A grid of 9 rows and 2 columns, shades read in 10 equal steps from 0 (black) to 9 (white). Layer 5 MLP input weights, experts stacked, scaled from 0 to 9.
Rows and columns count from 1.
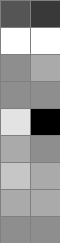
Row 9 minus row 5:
-3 5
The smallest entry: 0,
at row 5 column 2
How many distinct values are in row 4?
1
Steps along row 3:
up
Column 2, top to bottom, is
2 9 6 5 0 5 6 6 5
